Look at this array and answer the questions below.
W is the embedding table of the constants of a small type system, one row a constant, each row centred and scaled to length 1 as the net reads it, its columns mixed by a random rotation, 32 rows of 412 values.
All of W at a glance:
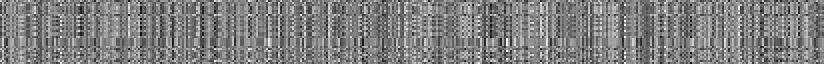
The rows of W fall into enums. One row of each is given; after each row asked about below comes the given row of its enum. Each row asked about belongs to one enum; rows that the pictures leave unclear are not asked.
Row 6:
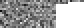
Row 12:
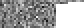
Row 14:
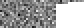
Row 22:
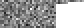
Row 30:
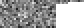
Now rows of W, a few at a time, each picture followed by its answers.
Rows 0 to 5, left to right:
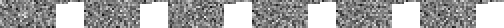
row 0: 30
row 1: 14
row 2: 12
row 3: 6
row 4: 6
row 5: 14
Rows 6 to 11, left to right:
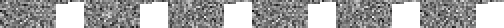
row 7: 30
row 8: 12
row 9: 6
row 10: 12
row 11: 14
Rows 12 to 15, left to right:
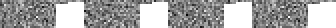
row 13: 6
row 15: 12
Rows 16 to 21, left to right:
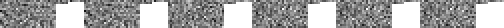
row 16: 6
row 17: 6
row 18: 12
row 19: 22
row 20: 22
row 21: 22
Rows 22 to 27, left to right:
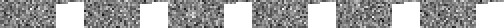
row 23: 14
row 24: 30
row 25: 22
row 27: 14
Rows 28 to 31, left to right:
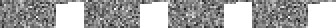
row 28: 12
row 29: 22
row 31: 12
